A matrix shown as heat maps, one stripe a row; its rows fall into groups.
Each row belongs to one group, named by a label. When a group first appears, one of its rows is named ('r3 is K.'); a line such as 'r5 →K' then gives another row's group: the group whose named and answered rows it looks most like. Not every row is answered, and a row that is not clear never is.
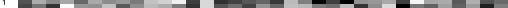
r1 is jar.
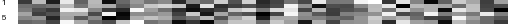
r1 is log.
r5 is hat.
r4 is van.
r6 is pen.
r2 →jar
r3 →pen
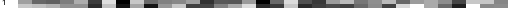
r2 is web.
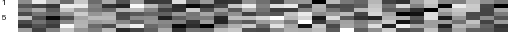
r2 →pen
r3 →log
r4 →van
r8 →van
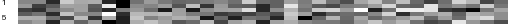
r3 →pen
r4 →jar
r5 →web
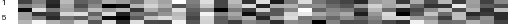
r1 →jar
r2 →hat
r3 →jar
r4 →van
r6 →web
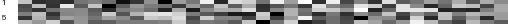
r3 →pen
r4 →jar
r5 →jar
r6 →web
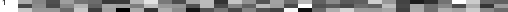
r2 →jar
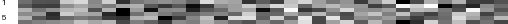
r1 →van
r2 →pen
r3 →web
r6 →van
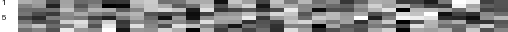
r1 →hat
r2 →hat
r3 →jar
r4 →pen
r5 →pen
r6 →van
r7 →web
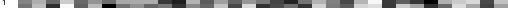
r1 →log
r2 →log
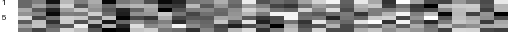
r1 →log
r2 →log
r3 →log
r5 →van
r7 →web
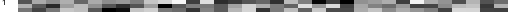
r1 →jar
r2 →log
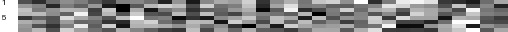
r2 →hat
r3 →web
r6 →hat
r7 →van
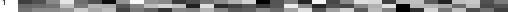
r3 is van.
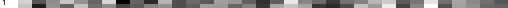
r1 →van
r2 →van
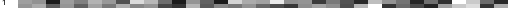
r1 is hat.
